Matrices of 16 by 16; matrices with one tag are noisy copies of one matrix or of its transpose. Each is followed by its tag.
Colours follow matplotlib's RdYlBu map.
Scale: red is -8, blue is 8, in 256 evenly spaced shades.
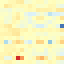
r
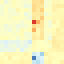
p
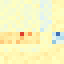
p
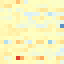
r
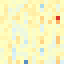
r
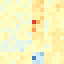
p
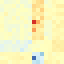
p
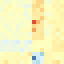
p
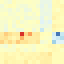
p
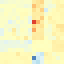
p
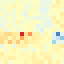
p
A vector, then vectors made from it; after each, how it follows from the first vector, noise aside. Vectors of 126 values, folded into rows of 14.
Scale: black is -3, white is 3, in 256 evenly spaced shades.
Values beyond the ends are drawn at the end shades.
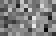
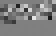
partly zeroed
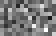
sign-scrambled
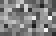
sign-scrambled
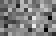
copied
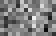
copied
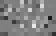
partly zeroed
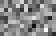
sign-scrambled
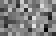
copied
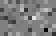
partly zeroed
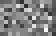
sign-scrambled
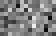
copied
